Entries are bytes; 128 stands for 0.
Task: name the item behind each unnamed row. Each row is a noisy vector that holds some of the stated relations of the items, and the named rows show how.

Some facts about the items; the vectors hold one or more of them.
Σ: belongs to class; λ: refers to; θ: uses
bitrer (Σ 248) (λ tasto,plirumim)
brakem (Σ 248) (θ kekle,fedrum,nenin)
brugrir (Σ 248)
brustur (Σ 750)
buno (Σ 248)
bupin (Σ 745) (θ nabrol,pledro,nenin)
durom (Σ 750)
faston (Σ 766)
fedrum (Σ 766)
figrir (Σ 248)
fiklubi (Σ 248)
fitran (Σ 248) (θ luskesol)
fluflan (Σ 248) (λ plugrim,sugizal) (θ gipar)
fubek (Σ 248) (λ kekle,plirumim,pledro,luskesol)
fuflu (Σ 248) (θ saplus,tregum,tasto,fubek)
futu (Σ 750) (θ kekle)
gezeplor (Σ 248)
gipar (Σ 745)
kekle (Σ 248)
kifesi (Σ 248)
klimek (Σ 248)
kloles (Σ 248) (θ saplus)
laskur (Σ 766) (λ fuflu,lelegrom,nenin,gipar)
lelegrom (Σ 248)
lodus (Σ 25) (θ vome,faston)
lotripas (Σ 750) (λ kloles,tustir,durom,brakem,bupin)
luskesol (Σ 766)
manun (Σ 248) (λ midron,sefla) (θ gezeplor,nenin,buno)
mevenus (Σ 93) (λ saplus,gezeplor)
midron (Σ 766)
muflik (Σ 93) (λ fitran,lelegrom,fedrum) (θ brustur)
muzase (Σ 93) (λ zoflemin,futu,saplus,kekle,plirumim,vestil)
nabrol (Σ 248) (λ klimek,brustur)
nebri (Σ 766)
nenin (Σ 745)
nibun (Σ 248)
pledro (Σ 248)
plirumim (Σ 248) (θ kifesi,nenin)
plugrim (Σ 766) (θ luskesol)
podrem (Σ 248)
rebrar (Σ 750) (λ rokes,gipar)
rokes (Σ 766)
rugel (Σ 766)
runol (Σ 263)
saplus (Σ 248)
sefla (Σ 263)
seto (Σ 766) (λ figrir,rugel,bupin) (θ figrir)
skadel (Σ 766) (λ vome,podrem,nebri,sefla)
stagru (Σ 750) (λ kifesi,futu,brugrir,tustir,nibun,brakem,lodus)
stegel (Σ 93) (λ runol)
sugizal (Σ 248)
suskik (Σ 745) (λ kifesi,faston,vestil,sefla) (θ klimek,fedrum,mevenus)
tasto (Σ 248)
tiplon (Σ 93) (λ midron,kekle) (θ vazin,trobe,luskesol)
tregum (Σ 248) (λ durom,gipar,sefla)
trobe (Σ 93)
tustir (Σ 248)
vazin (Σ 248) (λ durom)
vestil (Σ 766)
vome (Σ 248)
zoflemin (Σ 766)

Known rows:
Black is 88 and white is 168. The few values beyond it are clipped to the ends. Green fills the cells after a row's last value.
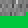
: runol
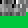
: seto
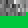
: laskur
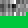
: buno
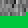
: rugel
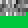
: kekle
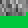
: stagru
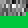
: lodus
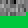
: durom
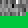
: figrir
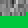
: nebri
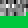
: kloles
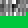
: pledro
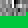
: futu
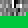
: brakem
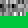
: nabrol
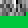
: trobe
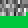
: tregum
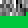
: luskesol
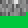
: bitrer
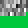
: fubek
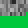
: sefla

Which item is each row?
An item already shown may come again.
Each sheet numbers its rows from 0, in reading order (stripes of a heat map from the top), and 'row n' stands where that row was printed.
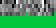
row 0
seto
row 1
trobe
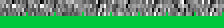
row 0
lodus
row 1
lodus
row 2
stagru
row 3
bupin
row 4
fedrum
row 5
plirumim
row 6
plugrim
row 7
plirumim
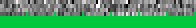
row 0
muflik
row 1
lotripas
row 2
fitran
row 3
faston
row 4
nenin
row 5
kifesi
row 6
gipar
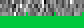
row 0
manun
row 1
trobe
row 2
sugizal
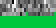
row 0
vome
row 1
muflik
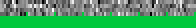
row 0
tiplon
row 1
fuflu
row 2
skadel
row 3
klimek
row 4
kekle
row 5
brustur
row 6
mevenus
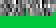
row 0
vazin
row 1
suskik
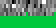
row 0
lodus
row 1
fluflan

